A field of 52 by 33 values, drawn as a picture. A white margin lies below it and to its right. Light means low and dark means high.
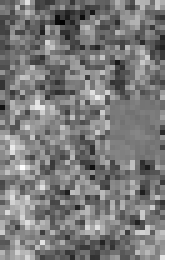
In the middle right lies a patch that is calmer than the rest. The middle right is the smoothest part. Neither half mirrors the other. Overall the values sit about 50% of the way up the scale.
